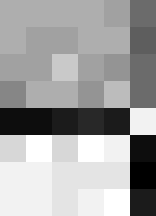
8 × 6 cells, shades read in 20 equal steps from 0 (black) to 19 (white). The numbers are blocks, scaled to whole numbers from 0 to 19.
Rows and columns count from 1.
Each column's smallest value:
1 1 2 3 2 0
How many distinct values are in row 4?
5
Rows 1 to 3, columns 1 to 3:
13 13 13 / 13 12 12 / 12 12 15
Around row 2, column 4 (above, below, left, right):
13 12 12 13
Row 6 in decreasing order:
19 19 18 16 16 1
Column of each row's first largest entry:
1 1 3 5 6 2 1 5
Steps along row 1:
same same same down down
